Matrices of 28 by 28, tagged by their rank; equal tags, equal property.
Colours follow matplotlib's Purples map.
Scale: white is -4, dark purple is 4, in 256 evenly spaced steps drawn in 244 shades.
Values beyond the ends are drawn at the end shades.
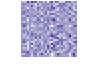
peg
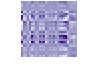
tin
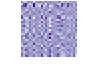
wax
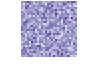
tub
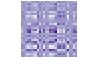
tin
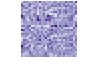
peg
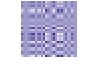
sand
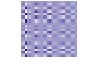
sand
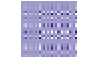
sand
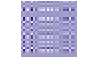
sand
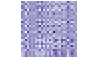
wax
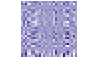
wax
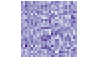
peg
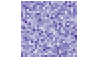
tub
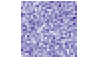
tub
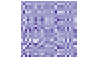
wax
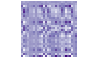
tin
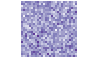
tub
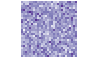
tub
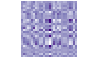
tin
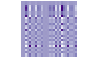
sand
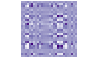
tin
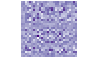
peg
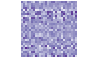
peg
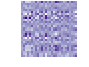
wax
